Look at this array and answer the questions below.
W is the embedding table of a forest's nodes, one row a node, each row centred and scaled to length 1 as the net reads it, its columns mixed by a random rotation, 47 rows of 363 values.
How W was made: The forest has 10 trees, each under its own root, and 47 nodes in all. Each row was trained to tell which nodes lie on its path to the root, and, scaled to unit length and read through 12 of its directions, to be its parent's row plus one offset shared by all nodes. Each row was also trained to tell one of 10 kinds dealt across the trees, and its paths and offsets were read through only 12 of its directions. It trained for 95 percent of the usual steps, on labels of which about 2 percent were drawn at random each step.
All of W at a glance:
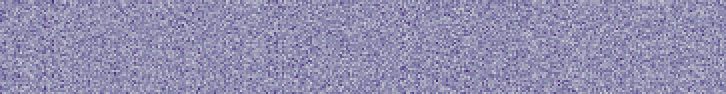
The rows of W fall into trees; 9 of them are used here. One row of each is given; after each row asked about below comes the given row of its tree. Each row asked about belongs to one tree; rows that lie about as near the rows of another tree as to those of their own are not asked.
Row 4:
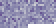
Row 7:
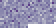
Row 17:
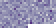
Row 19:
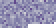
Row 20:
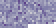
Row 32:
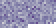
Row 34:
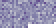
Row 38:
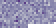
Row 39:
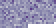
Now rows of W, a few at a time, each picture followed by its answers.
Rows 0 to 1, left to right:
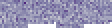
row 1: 20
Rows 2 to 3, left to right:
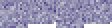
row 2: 34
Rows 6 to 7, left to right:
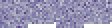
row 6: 38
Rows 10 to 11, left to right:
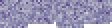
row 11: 20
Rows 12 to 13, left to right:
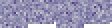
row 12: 19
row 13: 32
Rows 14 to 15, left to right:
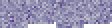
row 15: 17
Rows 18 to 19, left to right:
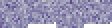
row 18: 38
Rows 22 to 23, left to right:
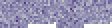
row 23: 39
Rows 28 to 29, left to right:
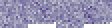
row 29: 32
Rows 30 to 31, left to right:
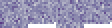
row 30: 38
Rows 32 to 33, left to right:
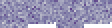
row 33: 39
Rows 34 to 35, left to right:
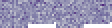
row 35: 17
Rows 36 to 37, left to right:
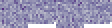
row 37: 34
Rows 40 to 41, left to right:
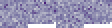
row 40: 34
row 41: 32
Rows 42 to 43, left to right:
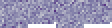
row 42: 4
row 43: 34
